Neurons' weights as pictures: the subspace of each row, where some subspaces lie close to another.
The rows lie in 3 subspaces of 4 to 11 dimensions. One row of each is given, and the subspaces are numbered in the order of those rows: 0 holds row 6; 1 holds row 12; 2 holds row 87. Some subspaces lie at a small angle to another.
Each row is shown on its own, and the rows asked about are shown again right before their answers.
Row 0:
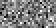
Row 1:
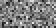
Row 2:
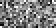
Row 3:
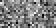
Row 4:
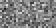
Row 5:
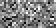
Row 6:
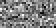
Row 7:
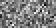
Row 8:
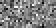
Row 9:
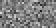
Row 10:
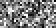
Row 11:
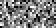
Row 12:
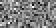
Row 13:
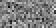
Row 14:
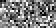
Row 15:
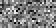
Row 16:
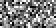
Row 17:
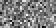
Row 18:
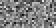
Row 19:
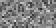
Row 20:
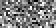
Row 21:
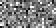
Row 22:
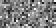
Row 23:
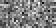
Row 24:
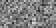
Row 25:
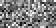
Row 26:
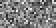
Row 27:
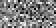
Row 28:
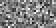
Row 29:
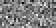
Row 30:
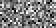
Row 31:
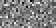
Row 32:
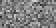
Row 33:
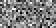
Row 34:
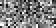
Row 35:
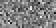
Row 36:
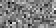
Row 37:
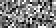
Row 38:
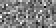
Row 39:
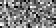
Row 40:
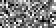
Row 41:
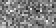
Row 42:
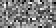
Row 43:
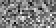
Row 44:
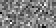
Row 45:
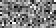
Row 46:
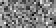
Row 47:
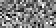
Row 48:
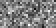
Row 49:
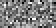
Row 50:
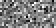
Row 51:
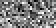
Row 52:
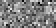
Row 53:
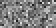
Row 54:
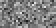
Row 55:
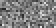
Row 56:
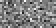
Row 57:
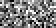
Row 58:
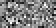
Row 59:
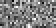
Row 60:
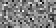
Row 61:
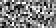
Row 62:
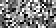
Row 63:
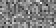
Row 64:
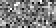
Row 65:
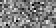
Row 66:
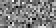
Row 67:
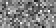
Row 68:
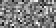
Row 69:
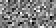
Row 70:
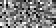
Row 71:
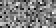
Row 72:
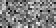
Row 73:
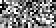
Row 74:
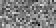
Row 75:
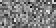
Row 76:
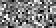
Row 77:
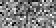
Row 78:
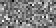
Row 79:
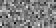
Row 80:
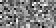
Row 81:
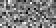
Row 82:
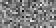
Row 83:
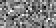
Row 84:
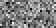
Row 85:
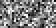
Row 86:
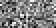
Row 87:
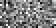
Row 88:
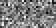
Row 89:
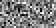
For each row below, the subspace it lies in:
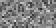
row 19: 0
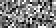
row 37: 2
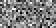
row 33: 0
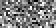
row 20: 0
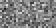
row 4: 1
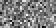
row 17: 1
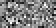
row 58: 0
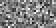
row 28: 1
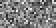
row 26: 0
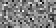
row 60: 1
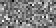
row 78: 1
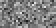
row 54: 1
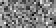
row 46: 1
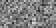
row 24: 1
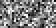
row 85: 2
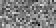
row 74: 0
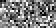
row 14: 0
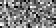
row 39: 2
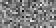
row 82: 1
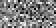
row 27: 0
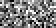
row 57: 0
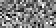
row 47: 0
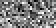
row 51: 0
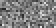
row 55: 0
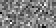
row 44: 1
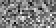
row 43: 0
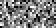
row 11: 2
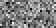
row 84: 0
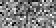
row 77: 0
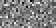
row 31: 0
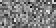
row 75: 0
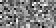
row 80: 1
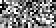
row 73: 0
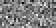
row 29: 0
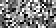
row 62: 1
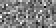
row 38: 1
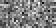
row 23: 2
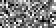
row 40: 0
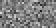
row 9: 2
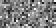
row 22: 2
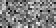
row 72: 0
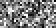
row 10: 2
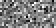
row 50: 1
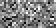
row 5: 0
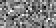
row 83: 0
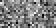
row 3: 1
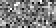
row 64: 1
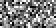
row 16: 2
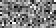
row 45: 0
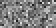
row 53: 1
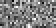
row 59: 2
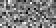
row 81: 0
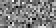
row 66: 2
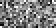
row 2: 2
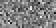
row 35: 0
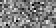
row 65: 1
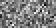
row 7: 1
